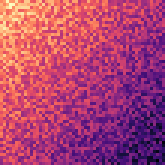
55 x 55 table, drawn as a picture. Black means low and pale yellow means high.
Stripes: none. Grain: fine. Odd rows or columns: none. Mirror symmetry: none. Ninth with the lowest average: bottom right. Slope: up to the top left. Ninth with the highest average: top left.
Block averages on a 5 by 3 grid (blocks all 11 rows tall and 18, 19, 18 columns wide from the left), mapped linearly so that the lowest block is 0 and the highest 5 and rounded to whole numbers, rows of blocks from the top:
542
432
421
321
310
